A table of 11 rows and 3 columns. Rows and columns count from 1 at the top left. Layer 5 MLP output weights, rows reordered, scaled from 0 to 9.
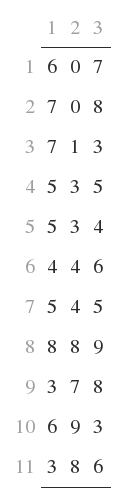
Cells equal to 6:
4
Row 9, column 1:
3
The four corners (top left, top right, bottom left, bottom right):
6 7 3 6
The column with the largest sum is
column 3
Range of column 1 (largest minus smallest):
5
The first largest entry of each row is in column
3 3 1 1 1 3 1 3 3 2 2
